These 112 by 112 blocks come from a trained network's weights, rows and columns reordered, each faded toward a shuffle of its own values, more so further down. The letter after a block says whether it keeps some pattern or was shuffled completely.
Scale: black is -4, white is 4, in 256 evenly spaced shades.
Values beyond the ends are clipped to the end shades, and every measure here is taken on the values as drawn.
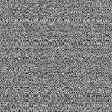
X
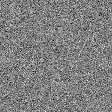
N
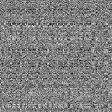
X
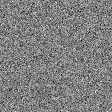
N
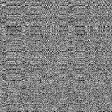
X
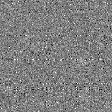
X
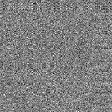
X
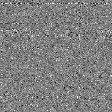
X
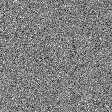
N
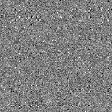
X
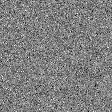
N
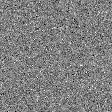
N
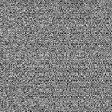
X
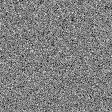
N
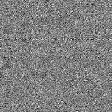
X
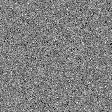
N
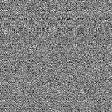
X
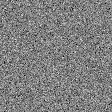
N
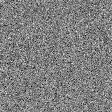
N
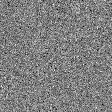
N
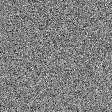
N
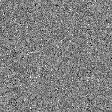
X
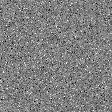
N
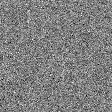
N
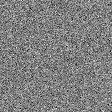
N
